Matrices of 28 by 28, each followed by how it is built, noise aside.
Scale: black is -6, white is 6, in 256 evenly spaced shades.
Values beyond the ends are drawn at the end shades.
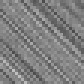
Toeplitz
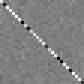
diagonal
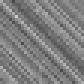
Toeplitz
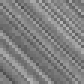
Toeplitz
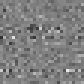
uneven rows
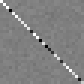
diagonal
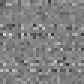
uneven rows
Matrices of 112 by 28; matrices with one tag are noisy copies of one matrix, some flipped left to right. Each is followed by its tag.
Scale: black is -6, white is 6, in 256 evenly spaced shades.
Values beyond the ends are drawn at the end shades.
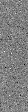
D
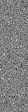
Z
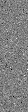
Z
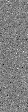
D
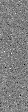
D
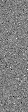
Z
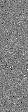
Z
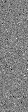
Z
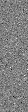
Z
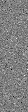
Z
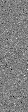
Z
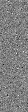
D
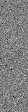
Z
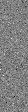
Z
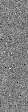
D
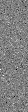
Z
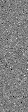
Z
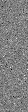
Z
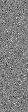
Z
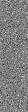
D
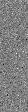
D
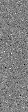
D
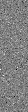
Z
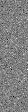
Z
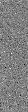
D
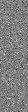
Z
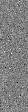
D
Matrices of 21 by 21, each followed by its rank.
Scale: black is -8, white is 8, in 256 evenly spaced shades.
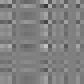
one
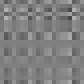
one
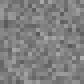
full rank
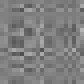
two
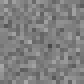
full rank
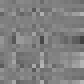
two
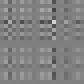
one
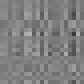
two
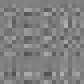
two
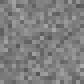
full rank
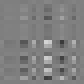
one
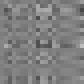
two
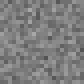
full rank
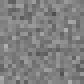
full rank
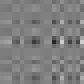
one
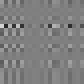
one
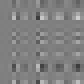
one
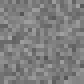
full rank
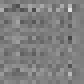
two
